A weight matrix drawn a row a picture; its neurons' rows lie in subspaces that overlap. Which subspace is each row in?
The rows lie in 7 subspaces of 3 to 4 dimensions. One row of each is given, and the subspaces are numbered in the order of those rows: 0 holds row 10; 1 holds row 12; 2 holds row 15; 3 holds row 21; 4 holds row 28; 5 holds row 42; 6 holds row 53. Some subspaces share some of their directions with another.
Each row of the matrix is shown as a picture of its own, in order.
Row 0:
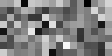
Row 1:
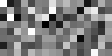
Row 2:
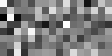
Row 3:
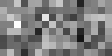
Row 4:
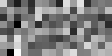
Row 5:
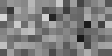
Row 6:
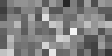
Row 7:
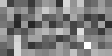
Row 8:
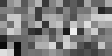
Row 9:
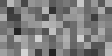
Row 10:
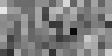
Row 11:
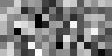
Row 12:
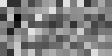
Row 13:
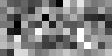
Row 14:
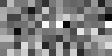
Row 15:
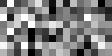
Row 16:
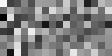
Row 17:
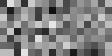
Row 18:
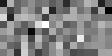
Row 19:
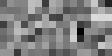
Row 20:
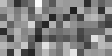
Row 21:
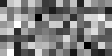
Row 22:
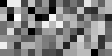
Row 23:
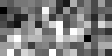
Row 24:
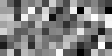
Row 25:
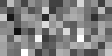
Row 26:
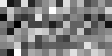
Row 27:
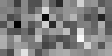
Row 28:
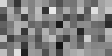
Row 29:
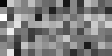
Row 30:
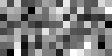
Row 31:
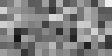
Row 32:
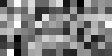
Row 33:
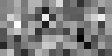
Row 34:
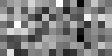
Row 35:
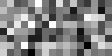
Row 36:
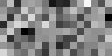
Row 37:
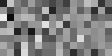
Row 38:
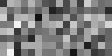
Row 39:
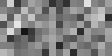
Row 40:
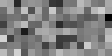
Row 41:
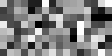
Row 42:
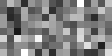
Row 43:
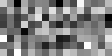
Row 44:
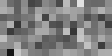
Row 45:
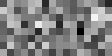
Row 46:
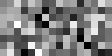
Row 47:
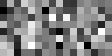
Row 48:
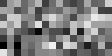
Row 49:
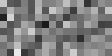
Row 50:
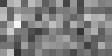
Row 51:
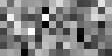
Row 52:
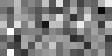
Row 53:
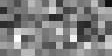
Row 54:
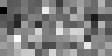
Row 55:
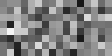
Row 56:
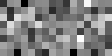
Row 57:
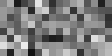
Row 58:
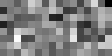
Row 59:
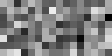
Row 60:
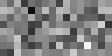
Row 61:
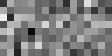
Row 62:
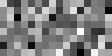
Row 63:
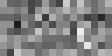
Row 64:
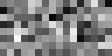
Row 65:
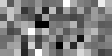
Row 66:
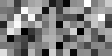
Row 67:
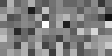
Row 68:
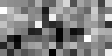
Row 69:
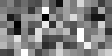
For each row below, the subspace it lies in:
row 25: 5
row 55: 0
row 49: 2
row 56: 4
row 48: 0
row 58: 6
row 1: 1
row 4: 2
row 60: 1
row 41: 6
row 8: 0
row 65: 3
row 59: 4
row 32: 2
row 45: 6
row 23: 0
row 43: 4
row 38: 3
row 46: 3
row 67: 4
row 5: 0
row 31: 6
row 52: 6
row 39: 4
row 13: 3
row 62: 1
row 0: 5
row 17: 5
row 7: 1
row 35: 2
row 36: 4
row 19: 6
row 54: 0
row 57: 2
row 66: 4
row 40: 4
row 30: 1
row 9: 5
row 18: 3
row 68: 0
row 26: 5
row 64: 6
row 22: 1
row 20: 2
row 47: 1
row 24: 1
